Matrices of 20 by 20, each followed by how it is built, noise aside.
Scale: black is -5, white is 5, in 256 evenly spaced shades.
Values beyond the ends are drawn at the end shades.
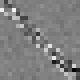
banded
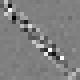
banded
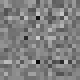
low rank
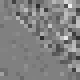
upper triangular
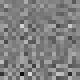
low rank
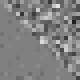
upper triangular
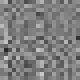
low rank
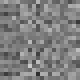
low rank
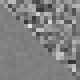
upper triangular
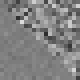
upper triangular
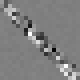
banded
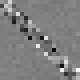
banded
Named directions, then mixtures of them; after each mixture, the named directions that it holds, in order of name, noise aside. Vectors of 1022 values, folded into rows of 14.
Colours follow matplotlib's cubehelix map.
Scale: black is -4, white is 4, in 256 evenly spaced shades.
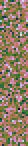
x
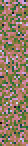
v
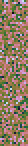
v, x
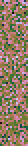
v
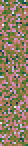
v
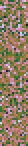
v, x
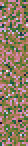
v, x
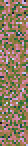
v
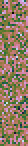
v, x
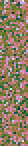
v, x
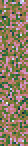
v, x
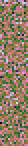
v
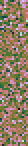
x
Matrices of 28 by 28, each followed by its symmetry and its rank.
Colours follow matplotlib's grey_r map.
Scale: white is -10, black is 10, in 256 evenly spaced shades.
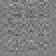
neither, rank five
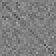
symmetric, rank five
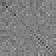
symmetric, rank five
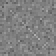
symmetric, full rank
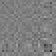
symmetric, rank three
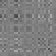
symmetric, rank three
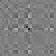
symmetric, rank three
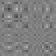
symmetric, rank three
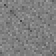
symmetric, full rank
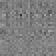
neither, rank five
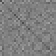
symmetric, rank five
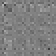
symmetric, rank three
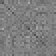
symmetric, rank five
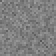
symmetric, full rank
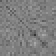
symmetric, rank five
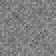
symmetric, full rank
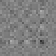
symmetric, rank three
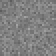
symmetric, full rank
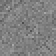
symmetric, full rank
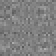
neither, rank five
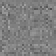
neither, rank five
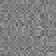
neither, rank five
